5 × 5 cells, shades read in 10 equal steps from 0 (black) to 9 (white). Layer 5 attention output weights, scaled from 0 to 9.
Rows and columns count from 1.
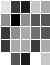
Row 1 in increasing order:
1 2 6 7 8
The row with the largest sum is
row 5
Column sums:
26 16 19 25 25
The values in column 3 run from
1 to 6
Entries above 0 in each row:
5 4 5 5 5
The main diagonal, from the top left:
8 0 6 2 7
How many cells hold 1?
2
